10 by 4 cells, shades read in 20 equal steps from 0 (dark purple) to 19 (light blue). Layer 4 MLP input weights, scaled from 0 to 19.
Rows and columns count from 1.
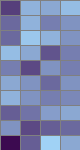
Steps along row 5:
down up down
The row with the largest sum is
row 3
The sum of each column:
103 121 123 129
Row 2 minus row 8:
1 6 -3 -2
